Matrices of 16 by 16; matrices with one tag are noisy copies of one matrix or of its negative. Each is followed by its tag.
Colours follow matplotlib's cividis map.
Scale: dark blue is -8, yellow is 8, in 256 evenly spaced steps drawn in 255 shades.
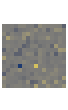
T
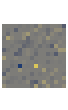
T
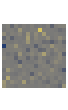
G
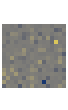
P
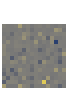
P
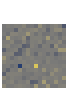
T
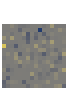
G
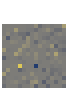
T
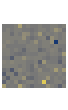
P
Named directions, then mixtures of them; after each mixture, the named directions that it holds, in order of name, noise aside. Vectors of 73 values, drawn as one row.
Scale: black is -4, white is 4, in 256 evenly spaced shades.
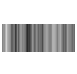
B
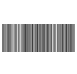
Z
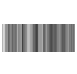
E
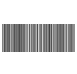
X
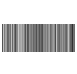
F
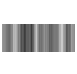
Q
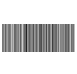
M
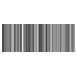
E, M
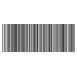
B, E, X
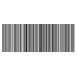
M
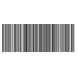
M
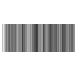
E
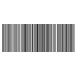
Z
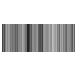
B, E, F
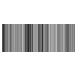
E, X, Z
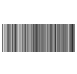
E, F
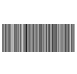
M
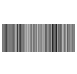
B, Z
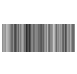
B, M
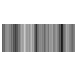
Q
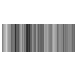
B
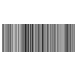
Q, X, Z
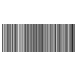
F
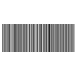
M, X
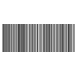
F, X, Z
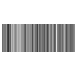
B, F, Z
